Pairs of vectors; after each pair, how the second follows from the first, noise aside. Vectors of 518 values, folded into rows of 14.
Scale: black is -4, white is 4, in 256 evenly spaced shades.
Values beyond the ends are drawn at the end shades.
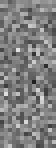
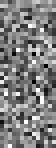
scaled up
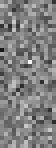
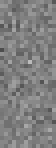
shrunk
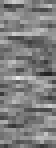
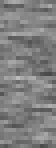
shrunk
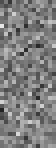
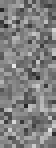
shuffled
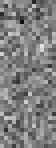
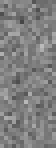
shrunk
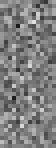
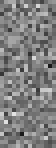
shuffled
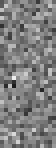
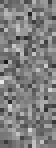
shuffled
